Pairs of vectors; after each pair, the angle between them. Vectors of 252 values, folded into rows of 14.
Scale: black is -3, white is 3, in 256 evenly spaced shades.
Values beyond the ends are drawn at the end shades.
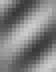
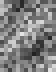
partly aligned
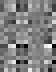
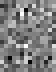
partly opposed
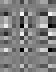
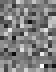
partly opposed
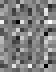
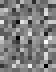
nearly parallel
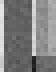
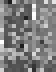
partly aligned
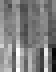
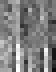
nearly parallel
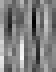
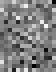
orthogonal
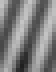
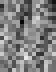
partly opposed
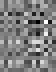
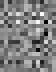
nearly opposite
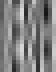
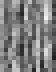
nearly opposite
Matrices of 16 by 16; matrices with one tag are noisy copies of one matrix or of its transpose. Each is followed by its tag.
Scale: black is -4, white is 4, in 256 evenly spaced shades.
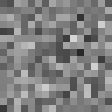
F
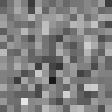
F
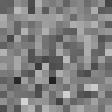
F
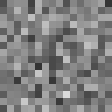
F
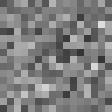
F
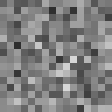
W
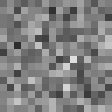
W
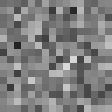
W
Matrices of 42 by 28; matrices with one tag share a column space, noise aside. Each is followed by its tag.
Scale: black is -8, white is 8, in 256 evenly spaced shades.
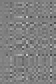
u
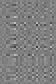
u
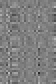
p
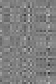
p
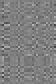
u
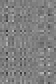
p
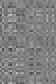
p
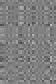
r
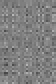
p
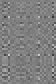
u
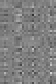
p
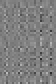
p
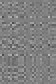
u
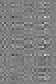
u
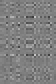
u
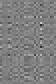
u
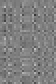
p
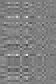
u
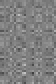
p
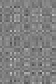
p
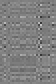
u
